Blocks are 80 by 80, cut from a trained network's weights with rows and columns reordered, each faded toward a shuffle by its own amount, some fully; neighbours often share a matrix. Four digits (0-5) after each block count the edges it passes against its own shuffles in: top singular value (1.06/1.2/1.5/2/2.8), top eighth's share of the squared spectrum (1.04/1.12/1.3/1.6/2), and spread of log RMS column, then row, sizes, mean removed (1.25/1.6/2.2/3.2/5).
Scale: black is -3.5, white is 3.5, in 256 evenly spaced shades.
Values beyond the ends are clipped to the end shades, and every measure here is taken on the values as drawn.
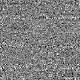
3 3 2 2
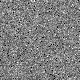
0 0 0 0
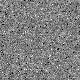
0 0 0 0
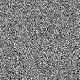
3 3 1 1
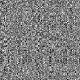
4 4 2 1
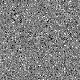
3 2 1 1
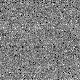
2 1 0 1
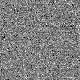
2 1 0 0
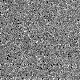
2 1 0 1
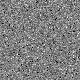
0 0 0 0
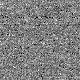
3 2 0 1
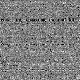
4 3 1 2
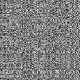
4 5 1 2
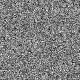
0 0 0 0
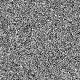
0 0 0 0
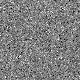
1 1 0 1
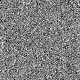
2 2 0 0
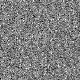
2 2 0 0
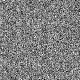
2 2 0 0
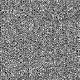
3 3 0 1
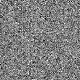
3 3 0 1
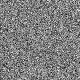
1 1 0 0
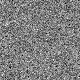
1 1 0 0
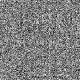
3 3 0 1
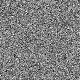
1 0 0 0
